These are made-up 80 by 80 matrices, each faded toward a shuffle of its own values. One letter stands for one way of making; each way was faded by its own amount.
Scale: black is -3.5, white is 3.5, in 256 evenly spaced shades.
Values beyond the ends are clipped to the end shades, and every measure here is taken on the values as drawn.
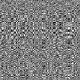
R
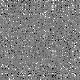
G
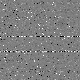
G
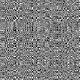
R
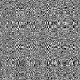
R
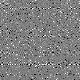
G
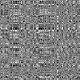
R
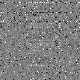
G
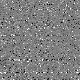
G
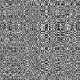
R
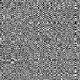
R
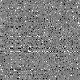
G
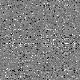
G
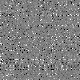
G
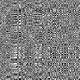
R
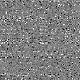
G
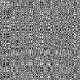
R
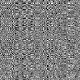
R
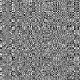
R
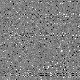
G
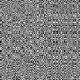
R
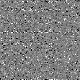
G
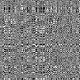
R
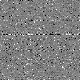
G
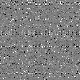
G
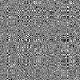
R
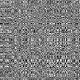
R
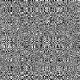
R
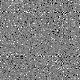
G
